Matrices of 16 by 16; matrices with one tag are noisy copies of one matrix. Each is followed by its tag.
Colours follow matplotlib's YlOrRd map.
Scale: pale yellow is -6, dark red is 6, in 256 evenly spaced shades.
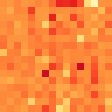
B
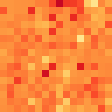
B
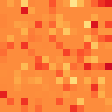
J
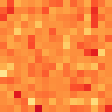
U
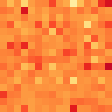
J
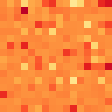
J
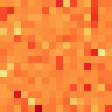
U
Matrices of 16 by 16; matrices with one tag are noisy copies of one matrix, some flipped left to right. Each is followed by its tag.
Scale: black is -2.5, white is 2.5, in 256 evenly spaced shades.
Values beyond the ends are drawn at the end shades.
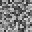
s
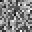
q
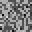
q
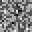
s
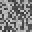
q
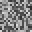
q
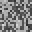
q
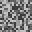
q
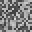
q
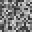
q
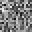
q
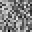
q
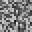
s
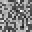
q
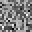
q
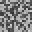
s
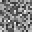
s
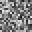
q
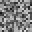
s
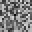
s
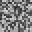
s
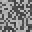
q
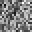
q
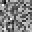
s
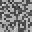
s
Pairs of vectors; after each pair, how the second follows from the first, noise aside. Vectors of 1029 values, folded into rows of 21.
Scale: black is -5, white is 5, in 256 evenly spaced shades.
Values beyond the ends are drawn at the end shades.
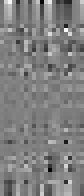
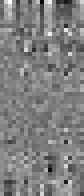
copied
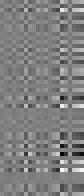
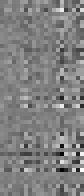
sign-scrambled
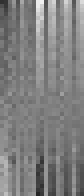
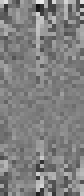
sign-scrambled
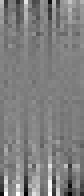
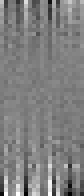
copied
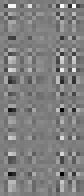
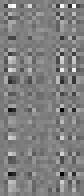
copied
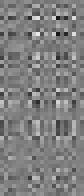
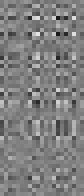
copied
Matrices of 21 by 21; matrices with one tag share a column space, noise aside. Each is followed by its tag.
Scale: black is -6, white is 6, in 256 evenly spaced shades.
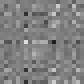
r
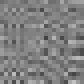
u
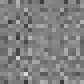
u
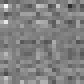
r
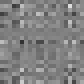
r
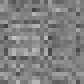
u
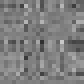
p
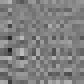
u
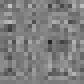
p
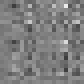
p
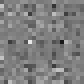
r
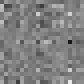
r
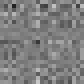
r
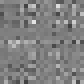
r
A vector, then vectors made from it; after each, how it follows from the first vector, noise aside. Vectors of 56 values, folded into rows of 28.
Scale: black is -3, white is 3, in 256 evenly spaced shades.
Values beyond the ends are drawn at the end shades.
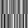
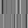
partly zeroed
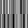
sign-scrambled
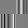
partly zeroed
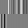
partly zeroed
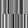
negated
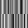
negated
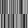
sign-scrambled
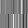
partly zeroed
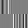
partly zeroed
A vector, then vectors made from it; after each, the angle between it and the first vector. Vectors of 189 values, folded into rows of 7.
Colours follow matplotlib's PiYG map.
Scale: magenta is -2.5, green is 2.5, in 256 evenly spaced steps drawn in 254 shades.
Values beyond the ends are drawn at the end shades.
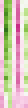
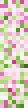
orthogonal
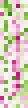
partly aligned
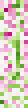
partly opposed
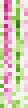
nearly opposite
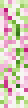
partly opposed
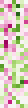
partly opposed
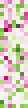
partly opposed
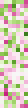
orthogonal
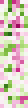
partly aligned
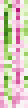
nearly parallel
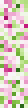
partly opposed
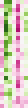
nearly parallel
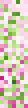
orthogonal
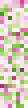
orthogonal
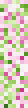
orthogonal
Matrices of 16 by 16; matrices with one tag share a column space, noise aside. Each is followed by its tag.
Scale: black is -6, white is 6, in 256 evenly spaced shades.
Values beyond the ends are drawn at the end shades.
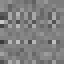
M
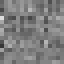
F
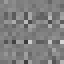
M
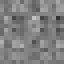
F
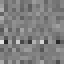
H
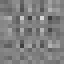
F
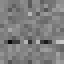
H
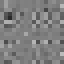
M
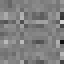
M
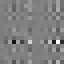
H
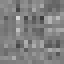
F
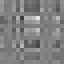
F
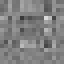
F
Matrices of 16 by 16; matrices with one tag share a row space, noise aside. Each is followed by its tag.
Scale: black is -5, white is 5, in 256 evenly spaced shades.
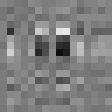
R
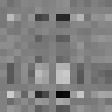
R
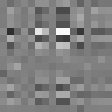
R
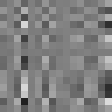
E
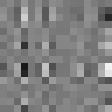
E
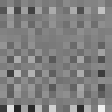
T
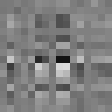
R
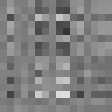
R
